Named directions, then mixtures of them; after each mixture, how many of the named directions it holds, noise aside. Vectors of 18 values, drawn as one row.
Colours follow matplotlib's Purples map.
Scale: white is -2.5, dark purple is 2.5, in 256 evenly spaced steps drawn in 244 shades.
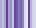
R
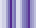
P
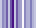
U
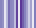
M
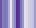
two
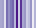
three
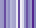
two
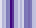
two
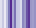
one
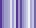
two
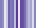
one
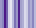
three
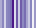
two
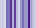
two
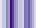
two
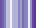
three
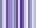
two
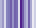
three
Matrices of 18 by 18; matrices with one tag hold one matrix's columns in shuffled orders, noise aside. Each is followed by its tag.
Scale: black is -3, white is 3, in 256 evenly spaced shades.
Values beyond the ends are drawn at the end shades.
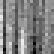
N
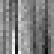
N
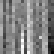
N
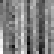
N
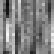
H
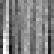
N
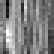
H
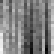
N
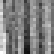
N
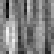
H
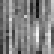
H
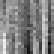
N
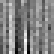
N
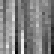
N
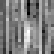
H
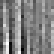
N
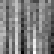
N
